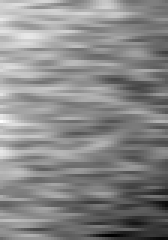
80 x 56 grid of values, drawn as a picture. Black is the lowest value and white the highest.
The grain runs across in streaks. The histogram is bell-shaped. The bottom right is the ninth with the lowest average. The field climbs toward the top left.
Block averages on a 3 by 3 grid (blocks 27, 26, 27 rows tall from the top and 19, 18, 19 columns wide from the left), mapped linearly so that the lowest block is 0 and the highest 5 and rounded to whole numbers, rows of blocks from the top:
542
432
310
